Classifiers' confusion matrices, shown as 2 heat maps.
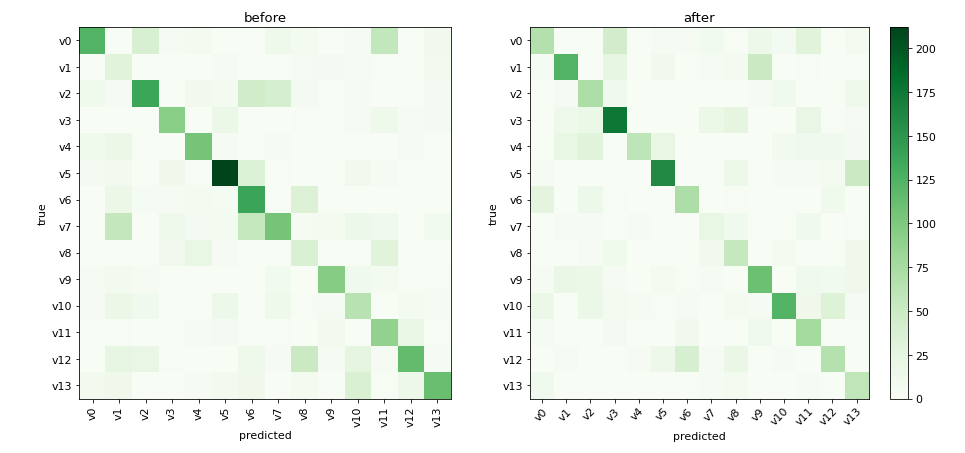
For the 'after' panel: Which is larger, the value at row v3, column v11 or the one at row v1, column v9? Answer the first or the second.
the second
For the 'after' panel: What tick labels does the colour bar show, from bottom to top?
0, 25, 50, 75, 100, 125, 150, 175, 200
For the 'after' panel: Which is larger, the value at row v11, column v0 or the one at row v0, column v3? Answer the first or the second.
the second
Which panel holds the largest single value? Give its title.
before
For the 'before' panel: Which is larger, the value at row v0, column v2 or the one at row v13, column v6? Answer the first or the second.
the first
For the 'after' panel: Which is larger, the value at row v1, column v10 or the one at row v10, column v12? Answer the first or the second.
the second
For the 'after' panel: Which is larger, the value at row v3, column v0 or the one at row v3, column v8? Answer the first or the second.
the second
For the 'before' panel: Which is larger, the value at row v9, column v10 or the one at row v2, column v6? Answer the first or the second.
the second
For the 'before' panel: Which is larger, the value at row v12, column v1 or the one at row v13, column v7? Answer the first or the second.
the first
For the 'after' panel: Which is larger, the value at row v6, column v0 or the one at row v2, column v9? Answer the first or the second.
the first
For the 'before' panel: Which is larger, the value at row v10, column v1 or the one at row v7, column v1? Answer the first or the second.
the second
